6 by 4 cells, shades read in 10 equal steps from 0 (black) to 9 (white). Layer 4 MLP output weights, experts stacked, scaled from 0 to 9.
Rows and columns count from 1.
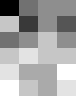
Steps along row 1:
up up same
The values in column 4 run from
3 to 9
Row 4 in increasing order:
7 7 7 8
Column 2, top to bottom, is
4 2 5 8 6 7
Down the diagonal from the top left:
0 2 7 7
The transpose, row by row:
0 7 4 7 8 9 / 4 2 5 8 6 7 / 5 5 7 7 6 6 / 5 3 5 7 9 8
